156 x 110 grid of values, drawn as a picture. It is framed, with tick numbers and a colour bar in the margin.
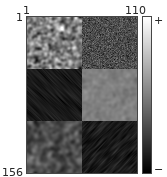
It is made of 3 by 2 panels. Panel 1,1: middling, blotchy, strong in contrast. Panel 1,2: low, fine-grained. Panel 2,1: very low, slanting down to the right, faint in contrast. Panel 2,2: middling, blotchy, faint in contrast. Panel 3,1: low, blotchy. Panel 3,2: very low, slanting up to the right, faint in contrast.
